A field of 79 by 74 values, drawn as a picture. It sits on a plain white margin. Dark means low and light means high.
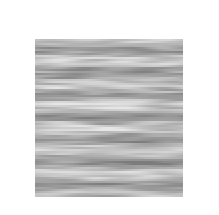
Slope: none. Grain: streaks across. Stripes: horizontal, repeating 7 times. Average level on the scale: 70%.
